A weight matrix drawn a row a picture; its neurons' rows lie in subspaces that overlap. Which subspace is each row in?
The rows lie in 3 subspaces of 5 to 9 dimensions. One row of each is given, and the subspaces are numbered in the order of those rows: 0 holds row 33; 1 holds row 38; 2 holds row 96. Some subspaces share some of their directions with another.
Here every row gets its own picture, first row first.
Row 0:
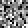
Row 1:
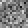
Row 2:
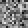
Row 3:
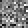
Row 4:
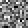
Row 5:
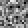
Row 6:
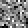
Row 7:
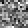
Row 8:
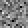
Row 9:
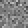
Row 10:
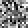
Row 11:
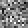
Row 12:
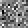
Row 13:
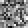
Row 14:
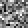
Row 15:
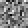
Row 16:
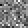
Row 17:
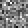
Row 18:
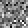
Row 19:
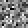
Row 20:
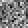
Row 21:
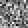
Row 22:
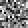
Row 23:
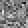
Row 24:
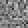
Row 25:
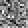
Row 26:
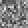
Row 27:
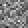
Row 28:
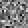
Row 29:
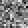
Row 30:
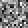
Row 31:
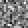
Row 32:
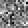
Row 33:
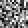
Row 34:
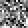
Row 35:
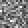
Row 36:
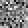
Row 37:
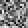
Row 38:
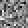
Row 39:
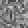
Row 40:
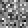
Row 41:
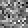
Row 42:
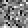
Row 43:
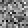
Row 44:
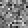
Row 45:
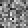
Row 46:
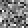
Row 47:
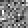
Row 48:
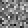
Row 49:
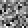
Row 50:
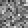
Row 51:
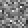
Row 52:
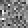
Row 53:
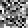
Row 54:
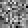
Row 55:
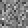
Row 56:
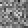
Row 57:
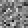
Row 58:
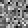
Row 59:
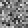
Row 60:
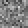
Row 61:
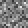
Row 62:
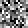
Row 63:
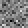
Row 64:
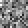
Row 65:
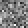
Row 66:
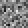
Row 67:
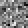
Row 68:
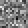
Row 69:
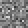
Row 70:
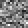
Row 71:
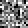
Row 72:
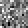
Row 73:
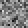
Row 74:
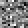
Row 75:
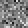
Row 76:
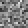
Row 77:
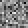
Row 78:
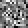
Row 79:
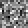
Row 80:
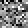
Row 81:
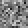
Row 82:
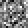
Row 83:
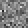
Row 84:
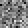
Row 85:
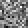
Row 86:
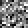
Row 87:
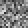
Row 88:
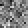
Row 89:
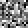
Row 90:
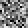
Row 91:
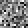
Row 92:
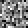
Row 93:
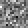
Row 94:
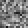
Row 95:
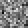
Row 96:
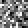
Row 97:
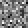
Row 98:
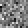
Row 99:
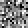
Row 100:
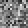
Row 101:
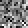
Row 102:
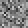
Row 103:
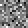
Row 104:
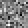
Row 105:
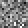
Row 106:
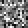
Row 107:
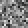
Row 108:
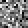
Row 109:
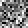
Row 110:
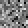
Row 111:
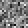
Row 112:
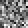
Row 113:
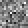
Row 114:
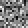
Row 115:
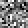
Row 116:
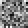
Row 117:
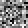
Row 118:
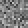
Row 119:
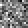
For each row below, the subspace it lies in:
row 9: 0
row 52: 1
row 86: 1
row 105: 1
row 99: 0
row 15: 0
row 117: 0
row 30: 1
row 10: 0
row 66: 1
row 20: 1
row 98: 2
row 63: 1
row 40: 1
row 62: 2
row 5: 2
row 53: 1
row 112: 0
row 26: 1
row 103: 0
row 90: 1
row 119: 2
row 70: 0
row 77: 1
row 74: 1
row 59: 0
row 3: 1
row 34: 0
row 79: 2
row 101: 2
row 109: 1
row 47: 1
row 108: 0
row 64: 2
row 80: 2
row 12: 1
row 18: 2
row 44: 2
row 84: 0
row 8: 2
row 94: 0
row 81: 0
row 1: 1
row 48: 1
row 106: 2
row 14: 0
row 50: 1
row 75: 0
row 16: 0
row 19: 2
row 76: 2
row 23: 1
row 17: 0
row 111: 1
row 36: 2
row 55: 1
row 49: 1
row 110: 0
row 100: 2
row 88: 2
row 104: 0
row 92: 2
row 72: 2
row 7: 2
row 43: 1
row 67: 1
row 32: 0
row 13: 2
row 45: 2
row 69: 2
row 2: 0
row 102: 1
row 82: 1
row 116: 0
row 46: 1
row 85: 1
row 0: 0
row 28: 0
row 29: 0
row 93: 2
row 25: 2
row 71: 0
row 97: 0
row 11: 1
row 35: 2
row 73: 2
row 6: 0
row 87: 1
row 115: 1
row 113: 1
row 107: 2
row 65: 1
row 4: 2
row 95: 1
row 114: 0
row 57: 1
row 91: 1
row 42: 2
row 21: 2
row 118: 0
